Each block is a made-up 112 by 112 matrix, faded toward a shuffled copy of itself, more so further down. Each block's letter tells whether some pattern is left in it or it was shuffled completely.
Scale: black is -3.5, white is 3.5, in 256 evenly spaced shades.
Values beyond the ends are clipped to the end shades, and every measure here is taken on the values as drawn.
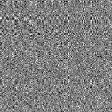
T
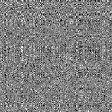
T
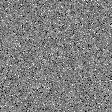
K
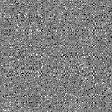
T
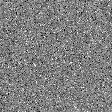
K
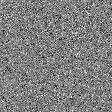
K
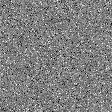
K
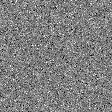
K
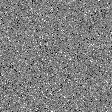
K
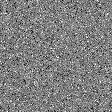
K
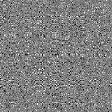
T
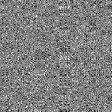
T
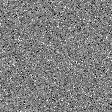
K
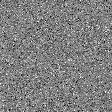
K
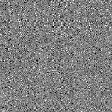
T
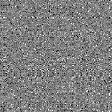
T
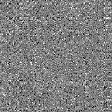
T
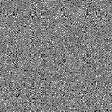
T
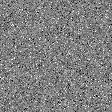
K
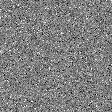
K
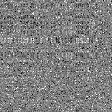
T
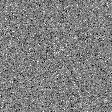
K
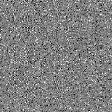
T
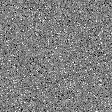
K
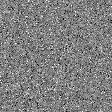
K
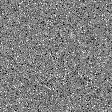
K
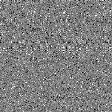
T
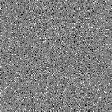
T
